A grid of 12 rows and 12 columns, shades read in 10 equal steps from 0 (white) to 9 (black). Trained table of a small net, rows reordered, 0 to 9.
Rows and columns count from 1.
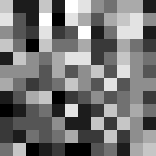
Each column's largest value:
9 8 9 8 9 9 9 8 7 8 5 8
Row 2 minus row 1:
-1 -2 0 -2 1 1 2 2 -2 -1 -2 -4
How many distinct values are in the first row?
7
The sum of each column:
60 66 76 49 73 49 54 66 54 45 40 67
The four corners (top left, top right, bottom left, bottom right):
2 8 5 2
